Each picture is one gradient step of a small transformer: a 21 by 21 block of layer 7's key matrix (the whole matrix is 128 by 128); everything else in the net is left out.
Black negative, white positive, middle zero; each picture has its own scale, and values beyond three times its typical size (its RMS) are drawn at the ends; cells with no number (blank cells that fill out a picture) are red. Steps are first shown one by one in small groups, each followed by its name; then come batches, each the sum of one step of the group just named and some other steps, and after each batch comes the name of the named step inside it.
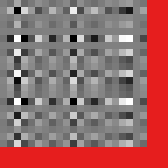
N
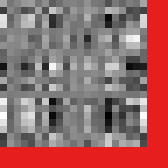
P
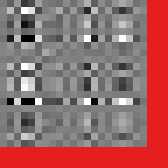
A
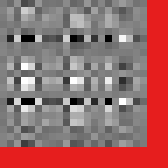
A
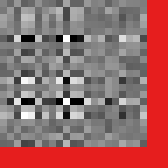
P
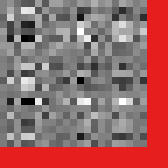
A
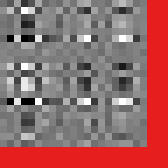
A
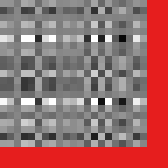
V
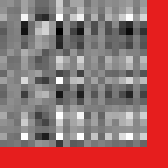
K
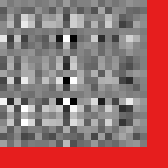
V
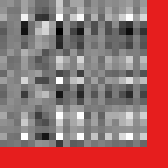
K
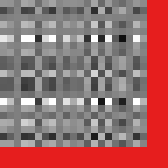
V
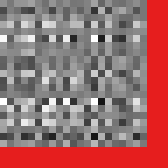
V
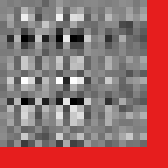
K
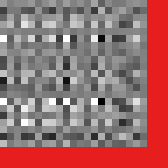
V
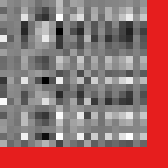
K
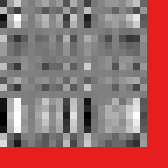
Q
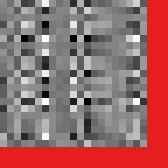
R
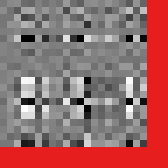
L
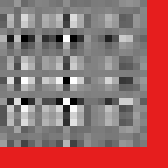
Q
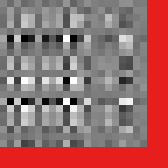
L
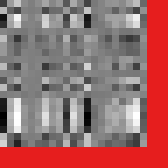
Q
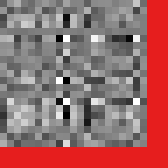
Q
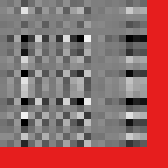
R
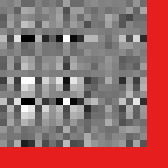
L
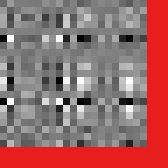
L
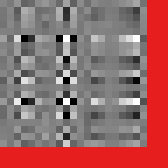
R
